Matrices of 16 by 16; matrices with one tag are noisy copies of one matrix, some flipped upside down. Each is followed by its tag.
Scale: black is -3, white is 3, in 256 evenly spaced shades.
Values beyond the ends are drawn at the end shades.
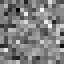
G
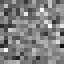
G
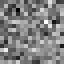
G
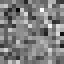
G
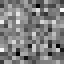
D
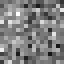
D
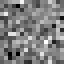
G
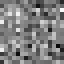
D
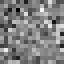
G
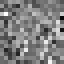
G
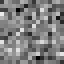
D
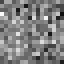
D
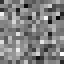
D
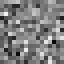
G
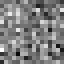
D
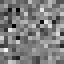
G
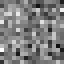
D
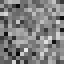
G
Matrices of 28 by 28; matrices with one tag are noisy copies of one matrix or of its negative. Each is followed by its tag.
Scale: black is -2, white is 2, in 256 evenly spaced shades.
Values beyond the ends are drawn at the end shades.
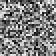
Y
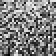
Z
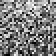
Z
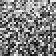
Z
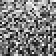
Z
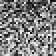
Z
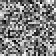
Y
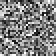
Y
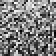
Z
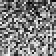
Z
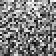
Z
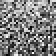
Z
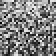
Z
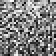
Z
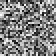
Y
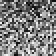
Z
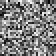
Y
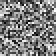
Y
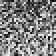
Z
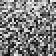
Z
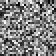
Y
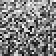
Z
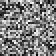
Y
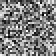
Y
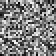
Y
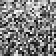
Z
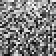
Z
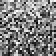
Z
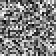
Y
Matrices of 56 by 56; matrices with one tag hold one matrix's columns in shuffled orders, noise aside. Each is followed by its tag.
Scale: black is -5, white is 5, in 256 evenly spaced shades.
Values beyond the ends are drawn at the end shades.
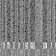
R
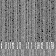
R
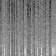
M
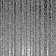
M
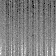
M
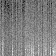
M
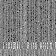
R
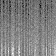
M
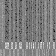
R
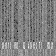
R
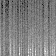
M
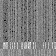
R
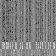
R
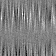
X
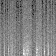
M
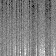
M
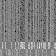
R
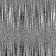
X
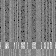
R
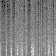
M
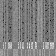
R
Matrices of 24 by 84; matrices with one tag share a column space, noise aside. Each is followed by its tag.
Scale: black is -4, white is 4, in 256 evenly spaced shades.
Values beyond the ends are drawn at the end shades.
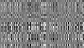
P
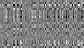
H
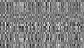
P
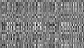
P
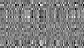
H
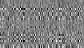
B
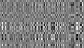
P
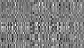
P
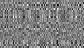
H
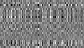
H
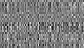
P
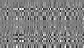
B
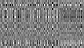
H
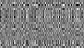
H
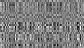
P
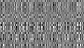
P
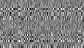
B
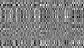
H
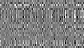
H
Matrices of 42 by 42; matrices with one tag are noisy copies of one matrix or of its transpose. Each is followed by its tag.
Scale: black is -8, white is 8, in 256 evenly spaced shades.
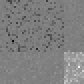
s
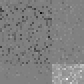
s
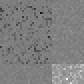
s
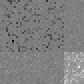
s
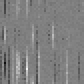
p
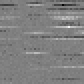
p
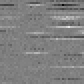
p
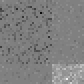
s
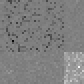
s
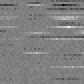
p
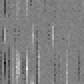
p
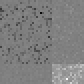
s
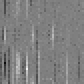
p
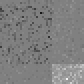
s
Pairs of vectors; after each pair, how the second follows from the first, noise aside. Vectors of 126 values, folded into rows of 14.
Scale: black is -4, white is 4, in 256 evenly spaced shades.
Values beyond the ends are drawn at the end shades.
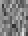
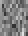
copied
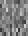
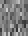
sign-scrambled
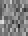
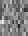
copied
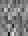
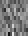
sign-scrambled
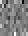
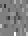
partly zeroed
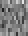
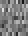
sign-scrambled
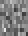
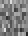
copied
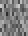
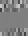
partly zeroed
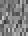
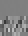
partly zeroed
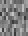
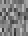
copied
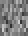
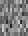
copied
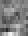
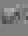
partly zeroed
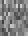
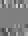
partly zeroed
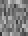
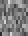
copied
